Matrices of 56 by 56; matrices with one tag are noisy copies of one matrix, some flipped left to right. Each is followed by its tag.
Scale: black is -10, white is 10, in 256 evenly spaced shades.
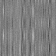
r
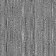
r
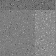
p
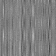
r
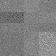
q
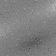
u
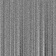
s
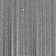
s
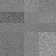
q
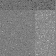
p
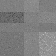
q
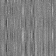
r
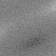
u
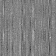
r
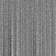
s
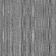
r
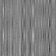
r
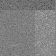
p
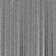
s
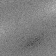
u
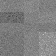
q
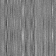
r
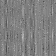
r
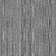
r
